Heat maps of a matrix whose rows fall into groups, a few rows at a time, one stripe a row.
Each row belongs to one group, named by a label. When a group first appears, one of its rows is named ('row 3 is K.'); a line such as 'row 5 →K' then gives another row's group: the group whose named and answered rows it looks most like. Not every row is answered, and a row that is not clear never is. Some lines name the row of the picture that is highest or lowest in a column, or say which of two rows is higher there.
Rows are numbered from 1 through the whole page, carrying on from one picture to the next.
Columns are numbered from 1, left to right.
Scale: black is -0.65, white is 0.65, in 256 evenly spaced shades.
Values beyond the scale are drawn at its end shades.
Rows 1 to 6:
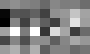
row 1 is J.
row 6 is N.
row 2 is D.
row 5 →D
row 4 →N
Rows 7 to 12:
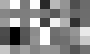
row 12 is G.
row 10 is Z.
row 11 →Z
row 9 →N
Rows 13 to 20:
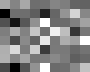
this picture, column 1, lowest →14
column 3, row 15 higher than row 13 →No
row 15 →Z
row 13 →G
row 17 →Z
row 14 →D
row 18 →N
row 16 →N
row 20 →Z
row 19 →G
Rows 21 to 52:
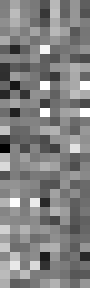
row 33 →Z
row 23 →J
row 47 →G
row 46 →G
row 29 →D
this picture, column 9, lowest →49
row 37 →D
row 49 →J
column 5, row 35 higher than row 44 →Yes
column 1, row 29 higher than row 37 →Yes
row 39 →G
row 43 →N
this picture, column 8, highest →37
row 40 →D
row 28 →D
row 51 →G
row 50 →N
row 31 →D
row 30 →Z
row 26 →Z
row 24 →N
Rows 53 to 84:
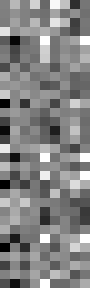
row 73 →D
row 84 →Z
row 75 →G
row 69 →G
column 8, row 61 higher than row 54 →No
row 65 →J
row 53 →N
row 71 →G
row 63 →G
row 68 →D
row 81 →N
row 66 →D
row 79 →Z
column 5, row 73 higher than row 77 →Yes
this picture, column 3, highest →75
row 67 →D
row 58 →Z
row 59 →Z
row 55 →N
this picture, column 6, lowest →67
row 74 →J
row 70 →Z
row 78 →G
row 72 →Z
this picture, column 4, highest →53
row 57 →Z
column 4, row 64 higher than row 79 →Yes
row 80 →D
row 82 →D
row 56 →G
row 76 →J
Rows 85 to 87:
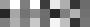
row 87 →N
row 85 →N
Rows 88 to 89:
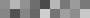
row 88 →J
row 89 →Z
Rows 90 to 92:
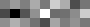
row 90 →N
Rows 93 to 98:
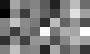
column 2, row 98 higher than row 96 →Yes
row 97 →D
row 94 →D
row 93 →D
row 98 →J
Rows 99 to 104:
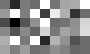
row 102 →Z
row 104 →G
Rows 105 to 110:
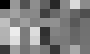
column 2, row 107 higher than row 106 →No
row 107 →G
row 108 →N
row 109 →N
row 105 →D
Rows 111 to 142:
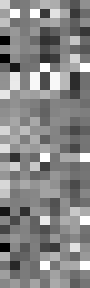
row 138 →D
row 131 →G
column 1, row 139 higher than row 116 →Yes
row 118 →Z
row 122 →J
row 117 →D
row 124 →N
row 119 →N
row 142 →N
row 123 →J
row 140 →Z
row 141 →G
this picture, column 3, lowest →134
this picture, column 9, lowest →114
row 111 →G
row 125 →G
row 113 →G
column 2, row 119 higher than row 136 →Yes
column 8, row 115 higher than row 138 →No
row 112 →N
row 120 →N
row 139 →G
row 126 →N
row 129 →N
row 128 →Z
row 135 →Z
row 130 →G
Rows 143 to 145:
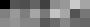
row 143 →D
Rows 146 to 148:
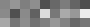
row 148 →G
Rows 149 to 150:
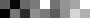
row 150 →D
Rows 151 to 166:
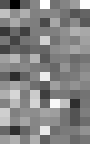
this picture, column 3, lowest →154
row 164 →G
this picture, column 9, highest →151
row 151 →Z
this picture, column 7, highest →162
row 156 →D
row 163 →G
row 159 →Z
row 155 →Z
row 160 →J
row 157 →N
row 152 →G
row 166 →N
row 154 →D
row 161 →N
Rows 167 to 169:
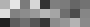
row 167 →N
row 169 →D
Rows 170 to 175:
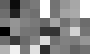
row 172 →J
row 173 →D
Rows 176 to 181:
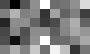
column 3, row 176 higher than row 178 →No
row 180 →Z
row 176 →Z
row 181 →N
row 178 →D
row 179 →D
